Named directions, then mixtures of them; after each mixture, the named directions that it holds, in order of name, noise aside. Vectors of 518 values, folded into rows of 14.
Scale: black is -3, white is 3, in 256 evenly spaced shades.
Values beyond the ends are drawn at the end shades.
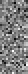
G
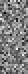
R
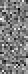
G, R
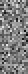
R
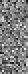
G, R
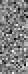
G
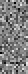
G, R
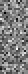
R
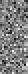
G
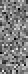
G, R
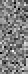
G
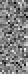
G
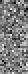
G, R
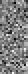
G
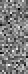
G, R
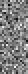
G, R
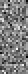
G, R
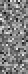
R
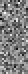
R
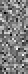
R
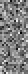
R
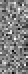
G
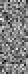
G, R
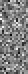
R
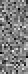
G, R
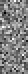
R
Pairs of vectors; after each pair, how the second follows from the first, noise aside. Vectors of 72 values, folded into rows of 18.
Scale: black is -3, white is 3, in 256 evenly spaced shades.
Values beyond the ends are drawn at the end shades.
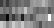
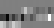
partly zeroed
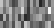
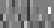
partly zeroed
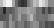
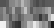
wrapped around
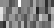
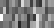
wrapped around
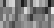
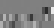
partly zeroed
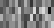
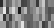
wrapped around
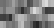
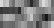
wrapped around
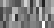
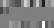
partly zeroed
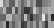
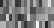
wrapped around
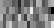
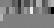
partly zeroed
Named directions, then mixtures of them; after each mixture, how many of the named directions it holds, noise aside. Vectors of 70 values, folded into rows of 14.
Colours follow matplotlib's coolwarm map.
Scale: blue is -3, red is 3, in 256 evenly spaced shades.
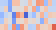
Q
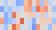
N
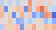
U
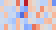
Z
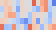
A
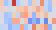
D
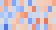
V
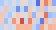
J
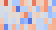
two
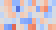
two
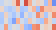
two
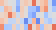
one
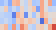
two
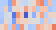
one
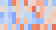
three
